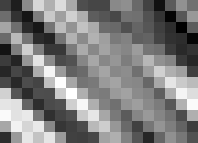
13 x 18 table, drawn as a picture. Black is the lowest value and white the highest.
The ninth with the lowest average is the top right. Overall the values sit about 50% of the way up the scale. The centre is the smoothest part. Neither half mirrors the other.
